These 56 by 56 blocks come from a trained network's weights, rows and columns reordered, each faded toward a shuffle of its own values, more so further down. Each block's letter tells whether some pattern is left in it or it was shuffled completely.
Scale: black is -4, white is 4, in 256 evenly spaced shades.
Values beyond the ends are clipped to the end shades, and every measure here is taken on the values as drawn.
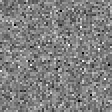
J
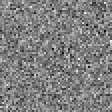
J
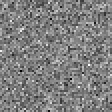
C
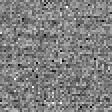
C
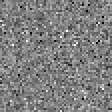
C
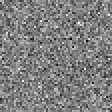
J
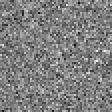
C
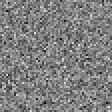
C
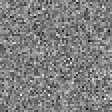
J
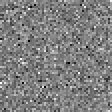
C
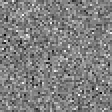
J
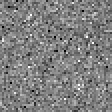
J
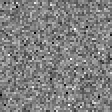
J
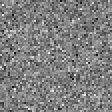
J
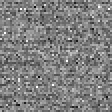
C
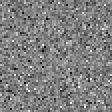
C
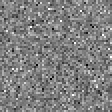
J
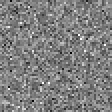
J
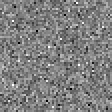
J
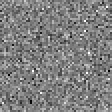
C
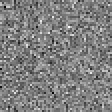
J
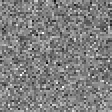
J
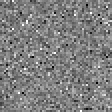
J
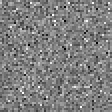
J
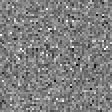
C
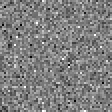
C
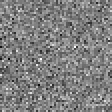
C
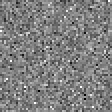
J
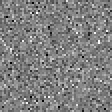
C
